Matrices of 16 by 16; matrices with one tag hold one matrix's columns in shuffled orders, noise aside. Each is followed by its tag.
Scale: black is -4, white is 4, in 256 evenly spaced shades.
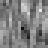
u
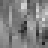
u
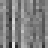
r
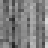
r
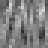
u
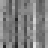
r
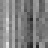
r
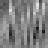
u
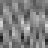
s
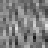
s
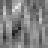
u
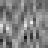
s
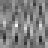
s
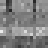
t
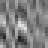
s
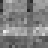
t
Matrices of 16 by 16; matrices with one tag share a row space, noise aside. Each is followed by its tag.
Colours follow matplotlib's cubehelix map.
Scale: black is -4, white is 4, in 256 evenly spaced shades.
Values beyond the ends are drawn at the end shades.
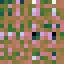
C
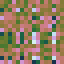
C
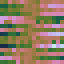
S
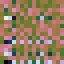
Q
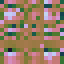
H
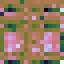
H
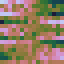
S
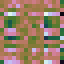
H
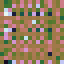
Q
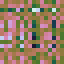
C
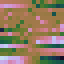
S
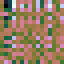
Q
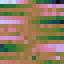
S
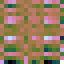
H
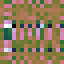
Q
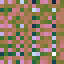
C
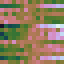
S
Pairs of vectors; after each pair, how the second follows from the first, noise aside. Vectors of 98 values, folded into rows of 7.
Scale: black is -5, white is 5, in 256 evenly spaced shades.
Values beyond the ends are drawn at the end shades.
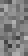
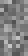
negated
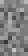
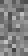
negated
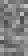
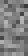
negated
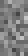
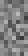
negated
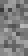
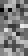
scaled up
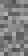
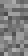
negated
